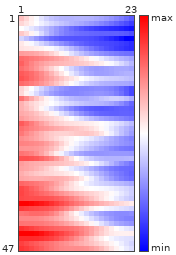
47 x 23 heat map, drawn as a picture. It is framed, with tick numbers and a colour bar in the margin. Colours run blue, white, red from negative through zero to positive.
Values rise toward the bottom left. The ninth with the highest average is the bottom left. Streaks run across, left to right. The top right is the ninth with the lowest average. There are no lone odd cells.
